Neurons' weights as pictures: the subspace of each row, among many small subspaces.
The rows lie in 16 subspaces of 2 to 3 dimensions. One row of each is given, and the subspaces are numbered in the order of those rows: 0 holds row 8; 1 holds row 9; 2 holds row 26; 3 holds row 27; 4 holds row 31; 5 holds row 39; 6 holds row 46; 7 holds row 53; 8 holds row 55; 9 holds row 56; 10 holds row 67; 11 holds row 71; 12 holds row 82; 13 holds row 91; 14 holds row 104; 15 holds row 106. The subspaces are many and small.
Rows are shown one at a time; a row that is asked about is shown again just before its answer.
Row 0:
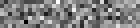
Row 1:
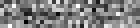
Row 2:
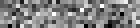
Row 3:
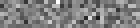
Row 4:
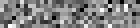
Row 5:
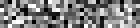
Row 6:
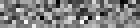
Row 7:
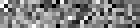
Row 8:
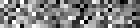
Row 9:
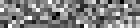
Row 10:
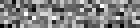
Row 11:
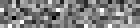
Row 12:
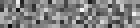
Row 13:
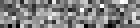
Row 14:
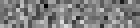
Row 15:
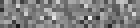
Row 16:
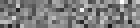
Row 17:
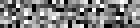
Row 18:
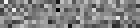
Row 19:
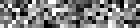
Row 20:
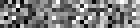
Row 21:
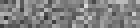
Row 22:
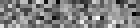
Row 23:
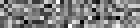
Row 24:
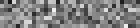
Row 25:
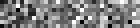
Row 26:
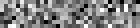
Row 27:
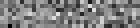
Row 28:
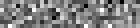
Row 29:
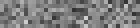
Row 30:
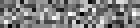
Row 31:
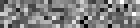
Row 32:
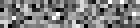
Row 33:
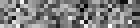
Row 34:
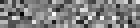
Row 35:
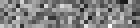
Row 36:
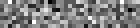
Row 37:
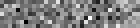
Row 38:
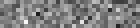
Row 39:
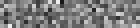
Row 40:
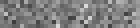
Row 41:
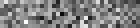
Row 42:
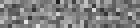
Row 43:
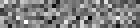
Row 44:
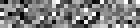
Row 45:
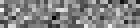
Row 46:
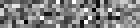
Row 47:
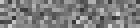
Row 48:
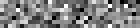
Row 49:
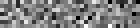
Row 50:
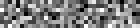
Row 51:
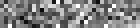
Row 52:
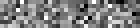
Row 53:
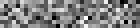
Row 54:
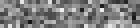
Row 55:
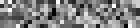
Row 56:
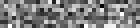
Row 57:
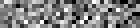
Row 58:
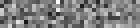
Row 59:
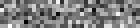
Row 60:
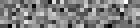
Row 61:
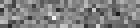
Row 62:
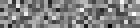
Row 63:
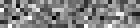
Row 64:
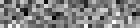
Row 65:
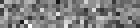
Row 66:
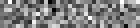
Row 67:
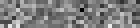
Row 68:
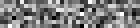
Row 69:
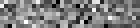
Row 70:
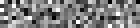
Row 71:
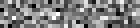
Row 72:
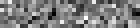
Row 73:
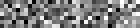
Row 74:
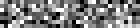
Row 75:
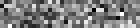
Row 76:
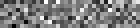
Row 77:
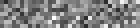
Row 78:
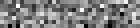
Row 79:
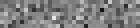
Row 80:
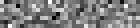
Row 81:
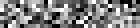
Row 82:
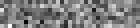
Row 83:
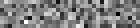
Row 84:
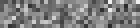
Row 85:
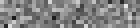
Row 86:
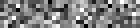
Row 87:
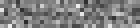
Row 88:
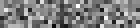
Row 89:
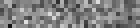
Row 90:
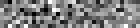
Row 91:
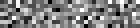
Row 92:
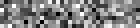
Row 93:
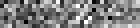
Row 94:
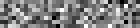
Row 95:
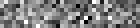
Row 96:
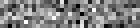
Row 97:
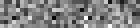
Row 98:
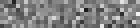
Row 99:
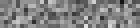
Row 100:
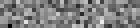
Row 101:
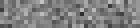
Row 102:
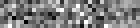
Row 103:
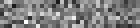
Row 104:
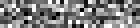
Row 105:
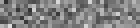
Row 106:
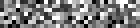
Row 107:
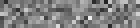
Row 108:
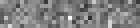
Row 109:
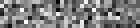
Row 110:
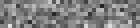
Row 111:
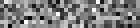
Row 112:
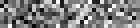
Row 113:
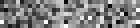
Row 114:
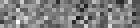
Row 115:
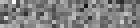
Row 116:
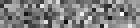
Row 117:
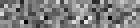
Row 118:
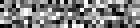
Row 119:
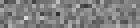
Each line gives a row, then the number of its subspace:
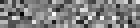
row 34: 13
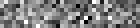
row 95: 14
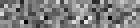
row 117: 14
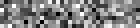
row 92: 12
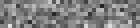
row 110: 9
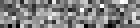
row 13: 9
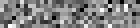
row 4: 2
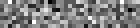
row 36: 8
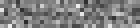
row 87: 12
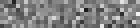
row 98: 5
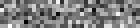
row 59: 14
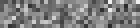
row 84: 2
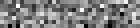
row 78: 9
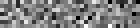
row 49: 13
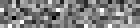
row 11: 11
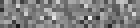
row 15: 15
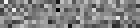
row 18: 15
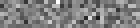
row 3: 15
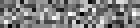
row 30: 3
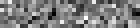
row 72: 8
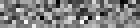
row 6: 15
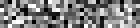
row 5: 8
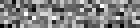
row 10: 5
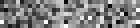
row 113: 5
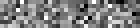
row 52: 14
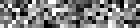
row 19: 13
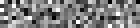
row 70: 13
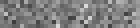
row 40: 0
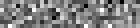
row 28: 2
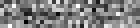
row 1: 14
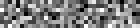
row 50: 11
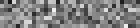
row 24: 8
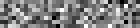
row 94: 7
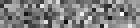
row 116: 5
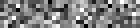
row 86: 1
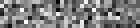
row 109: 6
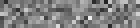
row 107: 4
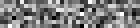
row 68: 3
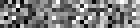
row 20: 10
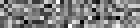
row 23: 15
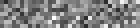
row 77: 7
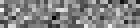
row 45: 7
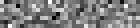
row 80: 1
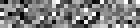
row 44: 13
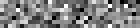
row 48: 1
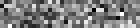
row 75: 5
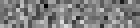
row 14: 5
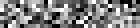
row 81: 1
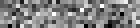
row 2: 9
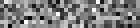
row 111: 1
